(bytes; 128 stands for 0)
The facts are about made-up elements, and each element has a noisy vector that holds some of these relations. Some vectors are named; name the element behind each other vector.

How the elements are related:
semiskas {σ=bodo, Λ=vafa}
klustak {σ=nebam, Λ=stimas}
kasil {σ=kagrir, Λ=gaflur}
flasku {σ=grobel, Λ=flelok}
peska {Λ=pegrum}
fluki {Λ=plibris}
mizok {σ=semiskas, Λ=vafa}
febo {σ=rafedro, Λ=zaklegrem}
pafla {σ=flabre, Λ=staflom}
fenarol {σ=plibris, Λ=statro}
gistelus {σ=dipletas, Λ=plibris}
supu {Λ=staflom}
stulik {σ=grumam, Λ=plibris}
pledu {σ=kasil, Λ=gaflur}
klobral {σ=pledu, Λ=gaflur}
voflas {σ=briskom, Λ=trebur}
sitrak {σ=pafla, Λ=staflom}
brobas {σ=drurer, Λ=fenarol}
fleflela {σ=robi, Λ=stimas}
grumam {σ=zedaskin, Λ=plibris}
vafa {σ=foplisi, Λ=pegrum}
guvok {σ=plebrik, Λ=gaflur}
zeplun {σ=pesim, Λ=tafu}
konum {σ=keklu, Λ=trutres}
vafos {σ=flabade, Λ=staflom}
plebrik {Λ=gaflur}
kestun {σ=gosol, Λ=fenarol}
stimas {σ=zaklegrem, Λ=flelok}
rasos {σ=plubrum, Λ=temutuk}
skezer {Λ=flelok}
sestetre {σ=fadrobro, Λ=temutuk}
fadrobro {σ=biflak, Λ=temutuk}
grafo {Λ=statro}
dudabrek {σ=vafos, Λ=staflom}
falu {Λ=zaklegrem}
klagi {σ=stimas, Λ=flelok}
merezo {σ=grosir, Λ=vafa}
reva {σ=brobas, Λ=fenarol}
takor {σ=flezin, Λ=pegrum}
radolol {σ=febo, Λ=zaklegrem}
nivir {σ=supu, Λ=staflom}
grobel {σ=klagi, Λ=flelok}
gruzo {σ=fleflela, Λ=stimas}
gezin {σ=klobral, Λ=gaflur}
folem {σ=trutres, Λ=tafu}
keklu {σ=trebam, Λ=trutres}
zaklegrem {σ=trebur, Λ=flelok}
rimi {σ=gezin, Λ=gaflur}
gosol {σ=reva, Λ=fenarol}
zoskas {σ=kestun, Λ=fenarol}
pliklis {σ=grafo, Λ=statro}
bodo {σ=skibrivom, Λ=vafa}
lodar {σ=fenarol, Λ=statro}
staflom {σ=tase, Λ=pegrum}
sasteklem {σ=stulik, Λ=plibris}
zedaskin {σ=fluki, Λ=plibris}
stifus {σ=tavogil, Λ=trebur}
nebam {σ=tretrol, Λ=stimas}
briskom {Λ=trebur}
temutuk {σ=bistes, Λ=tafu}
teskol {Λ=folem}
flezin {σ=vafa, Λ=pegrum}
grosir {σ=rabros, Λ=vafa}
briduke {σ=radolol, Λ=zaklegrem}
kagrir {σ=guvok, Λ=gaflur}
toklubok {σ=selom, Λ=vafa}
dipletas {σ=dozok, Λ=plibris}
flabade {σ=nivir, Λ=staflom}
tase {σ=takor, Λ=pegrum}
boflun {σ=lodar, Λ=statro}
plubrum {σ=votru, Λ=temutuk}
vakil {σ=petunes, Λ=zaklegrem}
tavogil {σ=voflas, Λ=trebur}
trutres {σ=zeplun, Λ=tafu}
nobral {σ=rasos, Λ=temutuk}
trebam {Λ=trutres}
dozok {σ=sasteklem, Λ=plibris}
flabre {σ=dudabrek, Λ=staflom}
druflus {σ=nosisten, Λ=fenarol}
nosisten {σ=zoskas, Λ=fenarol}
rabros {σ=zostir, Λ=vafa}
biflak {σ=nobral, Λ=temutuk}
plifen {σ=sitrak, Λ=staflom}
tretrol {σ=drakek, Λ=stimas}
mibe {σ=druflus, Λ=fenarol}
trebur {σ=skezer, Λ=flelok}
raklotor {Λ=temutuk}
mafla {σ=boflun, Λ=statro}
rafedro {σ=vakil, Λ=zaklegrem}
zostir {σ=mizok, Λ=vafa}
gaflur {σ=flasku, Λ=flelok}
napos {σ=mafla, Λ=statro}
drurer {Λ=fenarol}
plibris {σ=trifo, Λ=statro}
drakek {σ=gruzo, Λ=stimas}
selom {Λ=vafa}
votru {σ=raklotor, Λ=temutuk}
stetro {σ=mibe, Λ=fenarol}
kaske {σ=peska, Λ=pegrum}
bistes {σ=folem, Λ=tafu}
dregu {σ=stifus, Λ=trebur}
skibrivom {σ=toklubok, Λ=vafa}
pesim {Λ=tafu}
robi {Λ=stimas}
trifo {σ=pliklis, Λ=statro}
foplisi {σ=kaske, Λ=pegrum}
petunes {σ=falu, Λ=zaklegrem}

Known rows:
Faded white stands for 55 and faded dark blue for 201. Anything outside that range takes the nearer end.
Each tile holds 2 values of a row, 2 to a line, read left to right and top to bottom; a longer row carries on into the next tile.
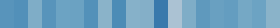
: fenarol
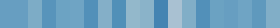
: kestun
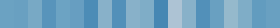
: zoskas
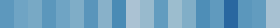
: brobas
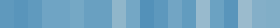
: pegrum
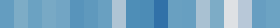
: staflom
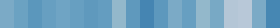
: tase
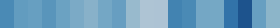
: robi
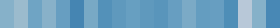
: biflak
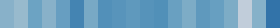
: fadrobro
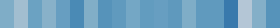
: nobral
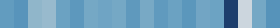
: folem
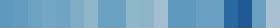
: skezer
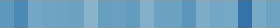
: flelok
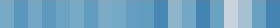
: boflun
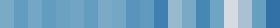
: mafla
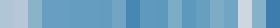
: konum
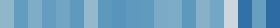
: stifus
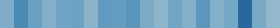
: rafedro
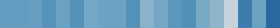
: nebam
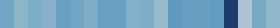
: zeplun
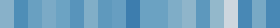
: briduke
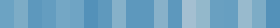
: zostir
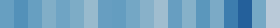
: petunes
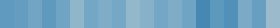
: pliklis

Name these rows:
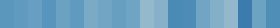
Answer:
drakek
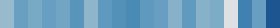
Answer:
dregu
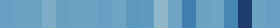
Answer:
kasil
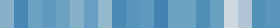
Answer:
dozok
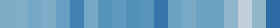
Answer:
temutuk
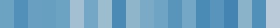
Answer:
fluki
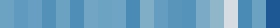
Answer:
klustak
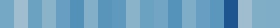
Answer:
plubrum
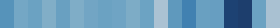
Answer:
plebrik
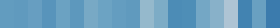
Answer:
tretrol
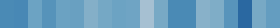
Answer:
stimas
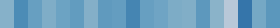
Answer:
radolol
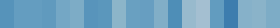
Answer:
vafa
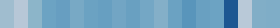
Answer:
keklu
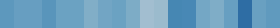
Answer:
gruzo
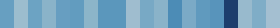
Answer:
raklotor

